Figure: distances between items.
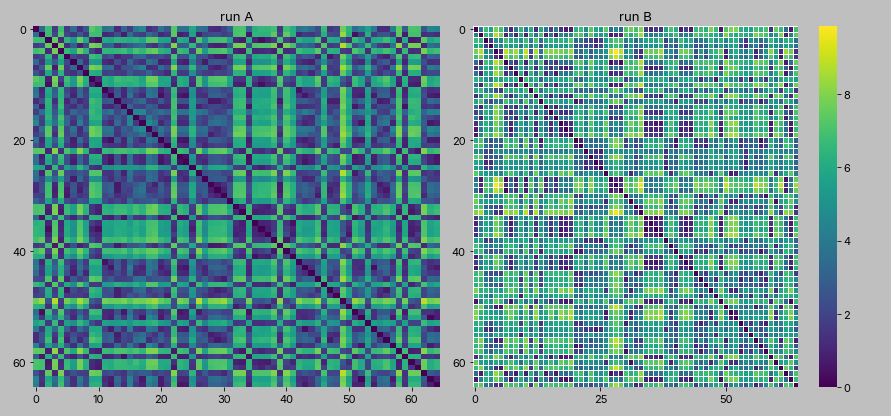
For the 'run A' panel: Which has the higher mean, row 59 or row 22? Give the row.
22
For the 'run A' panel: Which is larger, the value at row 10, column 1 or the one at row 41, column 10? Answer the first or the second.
the first
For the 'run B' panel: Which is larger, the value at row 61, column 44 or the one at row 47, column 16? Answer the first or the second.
the second
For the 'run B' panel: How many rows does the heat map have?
65
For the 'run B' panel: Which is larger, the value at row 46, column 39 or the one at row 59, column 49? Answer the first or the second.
the first
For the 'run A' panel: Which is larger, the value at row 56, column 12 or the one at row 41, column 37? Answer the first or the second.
the first
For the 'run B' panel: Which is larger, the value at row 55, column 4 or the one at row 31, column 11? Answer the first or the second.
the first
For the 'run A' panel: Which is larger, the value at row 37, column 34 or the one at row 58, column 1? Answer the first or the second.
the second
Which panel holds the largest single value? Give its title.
run B
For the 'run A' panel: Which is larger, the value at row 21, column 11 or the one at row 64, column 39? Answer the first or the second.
the second
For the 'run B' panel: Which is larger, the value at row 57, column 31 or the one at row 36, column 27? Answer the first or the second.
the first
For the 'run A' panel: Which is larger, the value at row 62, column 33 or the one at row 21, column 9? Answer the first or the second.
the first
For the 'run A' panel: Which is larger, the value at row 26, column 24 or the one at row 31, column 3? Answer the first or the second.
the second
